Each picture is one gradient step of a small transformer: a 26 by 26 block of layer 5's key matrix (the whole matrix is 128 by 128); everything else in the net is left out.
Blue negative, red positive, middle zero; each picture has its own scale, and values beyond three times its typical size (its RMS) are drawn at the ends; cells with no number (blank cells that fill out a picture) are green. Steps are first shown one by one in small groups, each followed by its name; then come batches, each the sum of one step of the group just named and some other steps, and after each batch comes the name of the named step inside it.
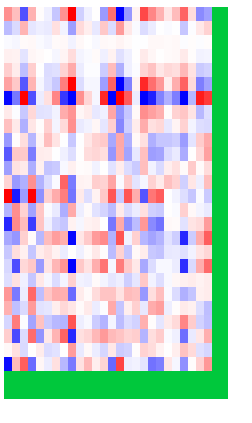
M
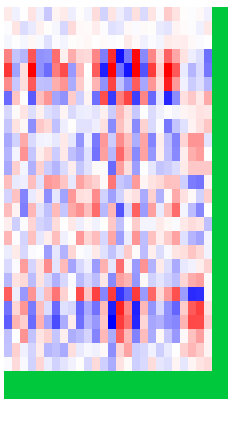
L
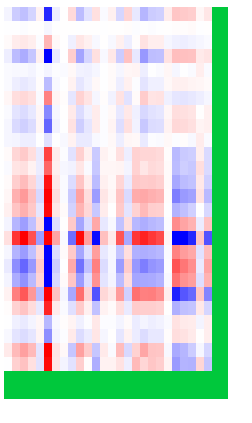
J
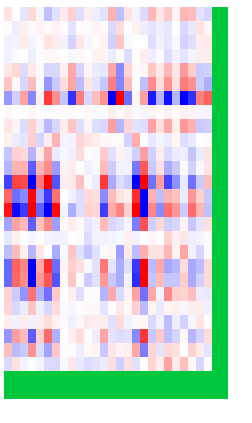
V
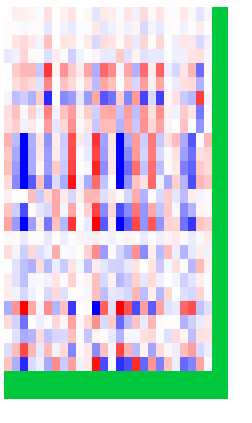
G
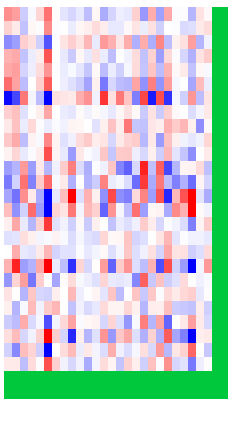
V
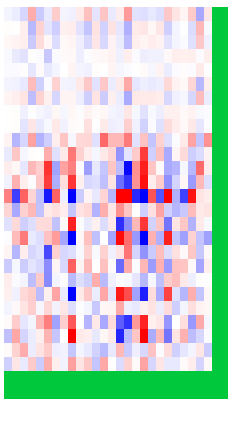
J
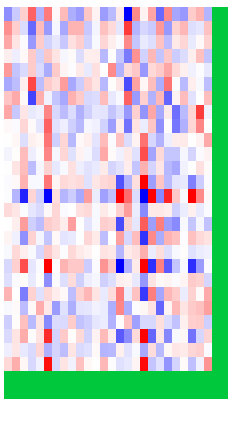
L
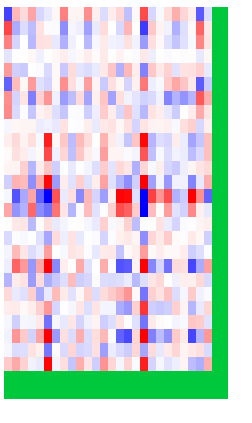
V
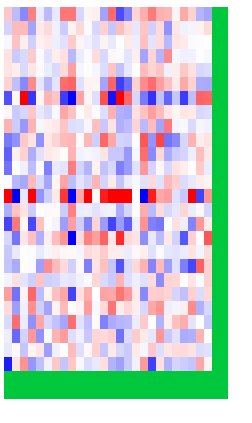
M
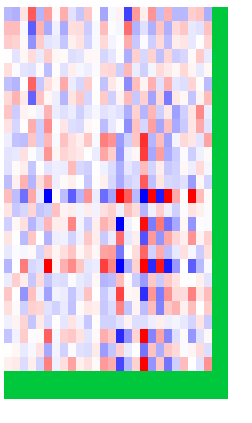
V
